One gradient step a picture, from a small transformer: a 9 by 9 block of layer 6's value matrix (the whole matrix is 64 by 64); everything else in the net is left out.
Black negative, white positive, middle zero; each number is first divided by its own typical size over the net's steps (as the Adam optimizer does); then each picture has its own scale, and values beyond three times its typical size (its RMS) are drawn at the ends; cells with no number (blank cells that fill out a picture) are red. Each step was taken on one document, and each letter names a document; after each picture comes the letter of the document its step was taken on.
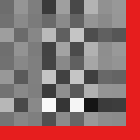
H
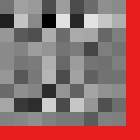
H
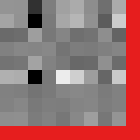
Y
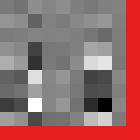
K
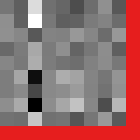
Y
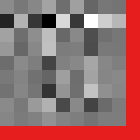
H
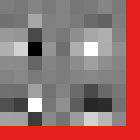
K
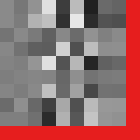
H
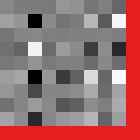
Y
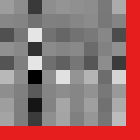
Y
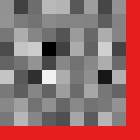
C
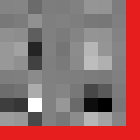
K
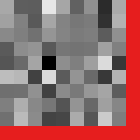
C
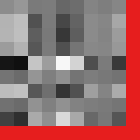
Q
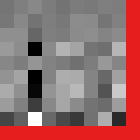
Y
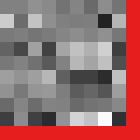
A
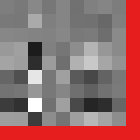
K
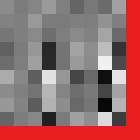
C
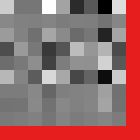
C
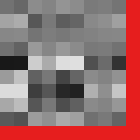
Q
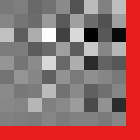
H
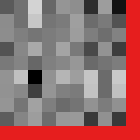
Y
